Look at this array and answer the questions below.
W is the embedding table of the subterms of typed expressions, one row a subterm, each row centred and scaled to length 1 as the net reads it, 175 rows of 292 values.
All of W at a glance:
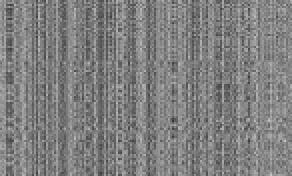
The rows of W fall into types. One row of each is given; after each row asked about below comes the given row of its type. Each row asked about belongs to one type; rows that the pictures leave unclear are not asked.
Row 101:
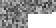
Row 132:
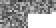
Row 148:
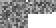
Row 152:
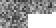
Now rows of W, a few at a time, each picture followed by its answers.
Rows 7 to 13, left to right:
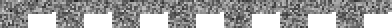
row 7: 101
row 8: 132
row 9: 132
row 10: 132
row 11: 152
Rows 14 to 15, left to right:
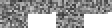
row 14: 132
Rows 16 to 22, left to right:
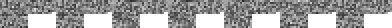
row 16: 101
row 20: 148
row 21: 101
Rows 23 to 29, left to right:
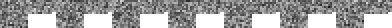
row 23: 132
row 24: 152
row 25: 148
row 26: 132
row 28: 152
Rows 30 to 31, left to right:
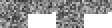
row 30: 152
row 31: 132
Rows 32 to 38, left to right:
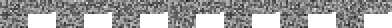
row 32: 101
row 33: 101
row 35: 148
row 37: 101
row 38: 152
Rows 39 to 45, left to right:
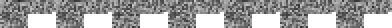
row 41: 101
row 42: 132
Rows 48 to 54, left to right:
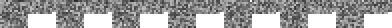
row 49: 132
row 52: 148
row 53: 152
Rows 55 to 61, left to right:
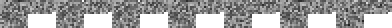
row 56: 148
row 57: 148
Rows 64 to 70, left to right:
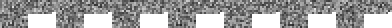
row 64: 101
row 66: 132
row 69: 132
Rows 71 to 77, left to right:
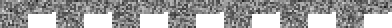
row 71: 101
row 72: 132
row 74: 101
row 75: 148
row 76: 132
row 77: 152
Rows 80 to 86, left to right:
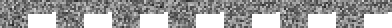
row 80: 152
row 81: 132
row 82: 152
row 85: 101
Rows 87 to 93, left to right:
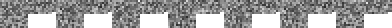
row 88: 101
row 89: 148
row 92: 101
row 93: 101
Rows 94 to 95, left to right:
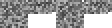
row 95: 148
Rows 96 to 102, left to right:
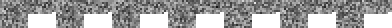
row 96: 101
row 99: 152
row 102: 132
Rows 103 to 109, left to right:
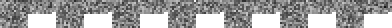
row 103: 152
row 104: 148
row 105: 132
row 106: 148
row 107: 132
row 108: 132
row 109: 152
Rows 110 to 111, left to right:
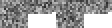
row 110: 101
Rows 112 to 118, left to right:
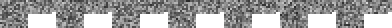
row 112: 132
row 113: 152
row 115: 132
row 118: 132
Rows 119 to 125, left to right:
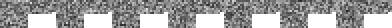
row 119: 101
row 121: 132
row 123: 148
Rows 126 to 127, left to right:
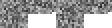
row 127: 101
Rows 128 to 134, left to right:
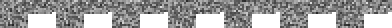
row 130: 101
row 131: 148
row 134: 132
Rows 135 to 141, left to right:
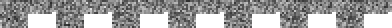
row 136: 132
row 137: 132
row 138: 132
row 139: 132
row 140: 152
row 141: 152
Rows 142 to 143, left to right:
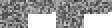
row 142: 132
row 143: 148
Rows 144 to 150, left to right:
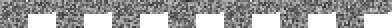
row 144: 148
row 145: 101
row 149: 101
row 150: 101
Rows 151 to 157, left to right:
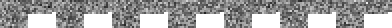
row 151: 152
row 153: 152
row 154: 101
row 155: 101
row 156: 132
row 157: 101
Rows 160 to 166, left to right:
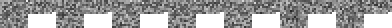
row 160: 148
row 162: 101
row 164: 101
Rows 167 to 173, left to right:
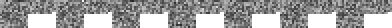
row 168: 148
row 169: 132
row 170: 132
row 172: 101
